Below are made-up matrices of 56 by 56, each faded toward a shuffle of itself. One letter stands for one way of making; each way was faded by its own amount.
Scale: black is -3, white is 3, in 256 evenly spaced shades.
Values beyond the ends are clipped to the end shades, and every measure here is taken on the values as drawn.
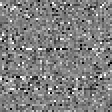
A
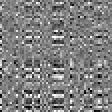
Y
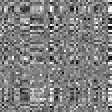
Y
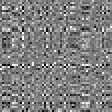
Y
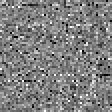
A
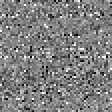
A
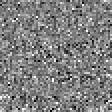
A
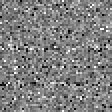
A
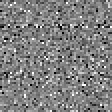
A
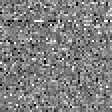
A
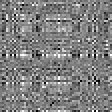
Y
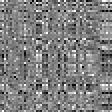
Y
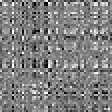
Y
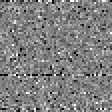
A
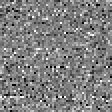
A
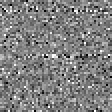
A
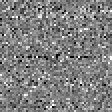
A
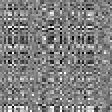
Y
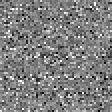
A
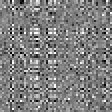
Y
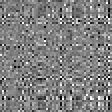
Y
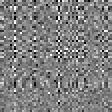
Y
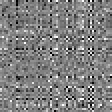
Y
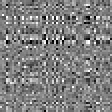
Y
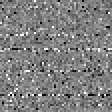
A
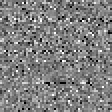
A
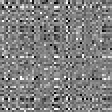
Y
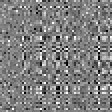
Y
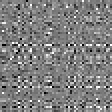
Y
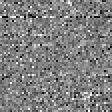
A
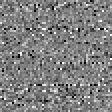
A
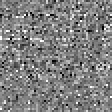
A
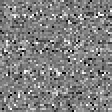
A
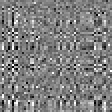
Y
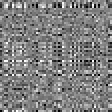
Y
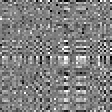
Y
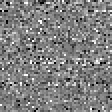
A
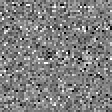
A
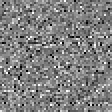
A
